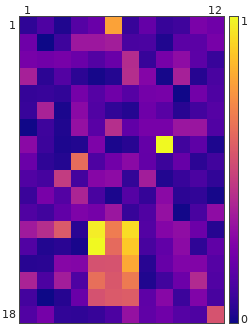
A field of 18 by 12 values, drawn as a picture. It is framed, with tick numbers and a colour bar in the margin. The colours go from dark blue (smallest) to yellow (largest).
Ninth with the highest average: bottom middle. Odd patch: higher, in the bottom middle. Average level on the scale: 20%. Histogram: skewed, a long tail of high values.
